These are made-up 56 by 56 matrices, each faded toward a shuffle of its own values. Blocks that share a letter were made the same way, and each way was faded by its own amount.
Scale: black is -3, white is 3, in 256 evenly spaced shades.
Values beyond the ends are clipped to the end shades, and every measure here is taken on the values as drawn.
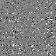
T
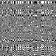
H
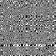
H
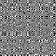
H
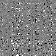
T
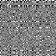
H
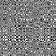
H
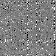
T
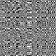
H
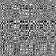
H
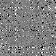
T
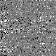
T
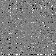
T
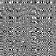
H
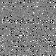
T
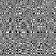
H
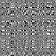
H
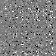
T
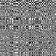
H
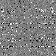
T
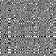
H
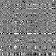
H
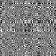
H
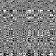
H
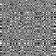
H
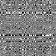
H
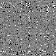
T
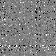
T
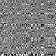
H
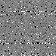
T
